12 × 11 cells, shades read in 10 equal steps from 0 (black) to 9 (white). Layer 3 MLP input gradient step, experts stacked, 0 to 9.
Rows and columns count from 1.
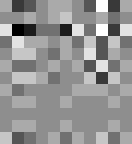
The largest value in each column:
8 8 7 6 6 7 8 8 9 7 8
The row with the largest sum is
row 5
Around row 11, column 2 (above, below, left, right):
5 3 5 6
